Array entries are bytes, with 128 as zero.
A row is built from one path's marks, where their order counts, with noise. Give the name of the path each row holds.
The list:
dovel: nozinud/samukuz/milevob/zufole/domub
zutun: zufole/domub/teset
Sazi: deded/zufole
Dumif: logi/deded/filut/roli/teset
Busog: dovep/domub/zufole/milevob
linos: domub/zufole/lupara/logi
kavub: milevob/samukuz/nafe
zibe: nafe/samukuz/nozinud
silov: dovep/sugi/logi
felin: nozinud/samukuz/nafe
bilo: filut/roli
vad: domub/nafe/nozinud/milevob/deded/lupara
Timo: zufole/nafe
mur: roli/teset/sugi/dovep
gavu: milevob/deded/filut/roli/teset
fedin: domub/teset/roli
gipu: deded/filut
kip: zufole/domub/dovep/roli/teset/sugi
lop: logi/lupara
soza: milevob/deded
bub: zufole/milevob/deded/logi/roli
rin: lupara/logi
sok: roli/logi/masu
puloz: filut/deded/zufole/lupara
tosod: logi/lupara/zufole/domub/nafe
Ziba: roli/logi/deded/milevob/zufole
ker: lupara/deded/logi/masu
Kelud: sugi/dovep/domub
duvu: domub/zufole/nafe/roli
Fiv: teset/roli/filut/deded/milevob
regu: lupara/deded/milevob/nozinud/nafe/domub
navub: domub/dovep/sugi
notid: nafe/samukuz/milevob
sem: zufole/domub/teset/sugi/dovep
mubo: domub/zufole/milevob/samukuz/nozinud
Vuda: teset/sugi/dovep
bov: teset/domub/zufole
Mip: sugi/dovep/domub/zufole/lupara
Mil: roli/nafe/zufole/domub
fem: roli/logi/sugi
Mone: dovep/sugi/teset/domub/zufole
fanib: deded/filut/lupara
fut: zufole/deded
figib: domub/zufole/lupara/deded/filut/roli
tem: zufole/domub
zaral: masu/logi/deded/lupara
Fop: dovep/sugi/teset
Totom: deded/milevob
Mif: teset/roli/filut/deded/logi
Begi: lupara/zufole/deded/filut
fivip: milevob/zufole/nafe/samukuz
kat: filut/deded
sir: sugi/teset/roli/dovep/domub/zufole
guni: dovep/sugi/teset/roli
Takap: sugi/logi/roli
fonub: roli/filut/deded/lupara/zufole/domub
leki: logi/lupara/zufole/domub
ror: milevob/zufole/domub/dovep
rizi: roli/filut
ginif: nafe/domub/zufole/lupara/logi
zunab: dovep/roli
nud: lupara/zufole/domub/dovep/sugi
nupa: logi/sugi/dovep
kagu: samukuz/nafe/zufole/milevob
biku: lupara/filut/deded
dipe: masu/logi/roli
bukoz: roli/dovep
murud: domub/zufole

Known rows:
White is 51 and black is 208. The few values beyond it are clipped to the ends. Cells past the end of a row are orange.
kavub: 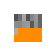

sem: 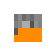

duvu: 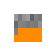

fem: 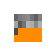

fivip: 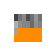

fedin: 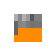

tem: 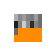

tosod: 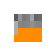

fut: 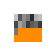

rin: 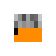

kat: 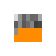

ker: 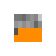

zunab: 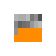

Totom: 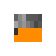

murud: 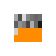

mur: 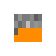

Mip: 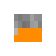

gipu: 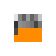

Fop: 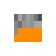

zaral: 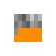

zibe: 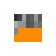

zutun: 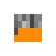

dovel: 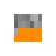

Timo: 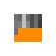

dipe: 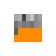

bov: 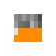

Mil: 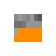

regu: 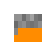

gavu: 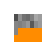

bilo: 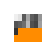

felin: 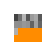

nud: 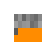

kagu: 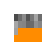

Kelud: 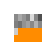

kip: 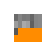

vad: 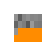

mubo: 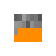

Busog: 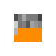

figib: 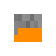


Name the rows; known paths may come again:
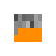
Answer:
ror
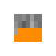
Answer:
Ziba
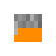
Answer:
sir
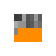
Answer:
zibe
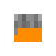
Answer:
puloz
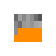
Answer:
Fop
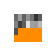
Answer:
bukoz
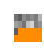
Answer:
sok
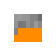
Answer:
guni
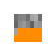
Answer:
dovel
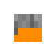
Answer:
bub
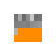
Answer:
leki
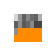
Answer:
kat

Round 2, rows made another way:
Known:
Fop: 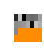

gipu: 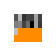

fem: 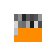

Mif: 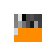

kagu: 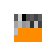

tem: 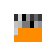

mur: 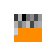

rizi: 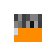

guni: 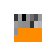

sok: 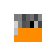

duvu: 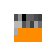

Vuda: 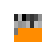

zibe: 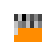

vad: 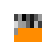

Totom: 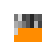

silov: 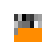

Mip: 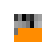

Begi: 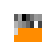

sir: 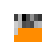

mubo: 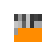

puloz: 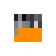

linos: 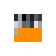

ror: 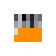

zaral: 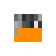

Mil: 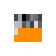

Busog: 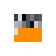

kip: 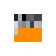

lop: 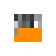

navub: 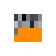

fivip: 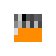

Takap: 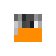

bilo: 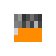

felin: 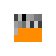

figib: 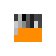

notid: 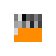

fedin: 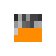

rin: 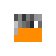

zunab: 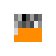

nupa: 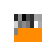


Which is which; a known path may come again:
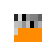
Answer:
sem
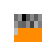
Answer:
bukoz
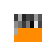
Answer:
fanib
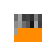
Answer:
kat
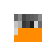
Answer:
dipe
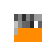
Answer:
rin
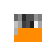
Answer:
Takap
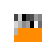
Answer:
Timo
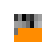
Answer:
Mip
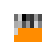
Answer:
Sazi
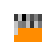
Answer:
zibe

